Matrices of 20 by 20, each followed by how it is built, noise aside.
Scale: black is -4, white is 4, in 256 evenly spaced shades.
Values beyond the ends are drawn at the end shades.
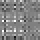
low rank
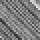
Toeplitz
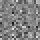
low rank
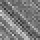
Toeplitz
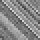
Toeplitz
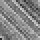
Toeplitz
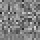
low rank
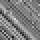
Toeplitz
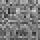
low rank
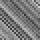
Toeplitz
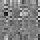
low rank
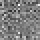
low rank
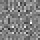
low rank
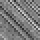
Toeplitz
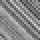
Toeplitz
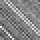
Toeplitz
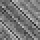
Toeplitz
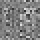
low rank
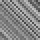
Toeplitz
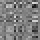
low rank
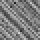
Toeplitz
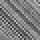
Toeplitz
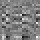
low rank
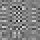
low rank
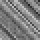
Toeplitz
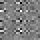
low rank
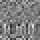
low rank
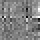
low rank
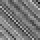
Toeplitz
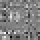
low rank
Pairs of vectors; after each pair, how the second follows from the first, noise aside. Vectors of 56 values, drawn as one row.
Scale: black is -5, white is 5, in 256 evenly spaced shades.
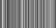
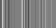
partly zeroed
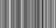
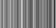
wrapped around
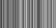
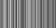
wrapped around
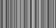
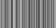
wrapped around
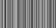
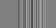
partly zeroed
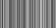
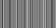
partly zeroed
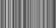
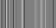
partly zeroed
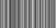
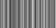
copied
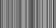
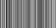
wrapped around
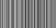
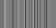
partly zeroed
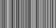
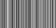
copied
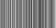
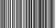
scaled up
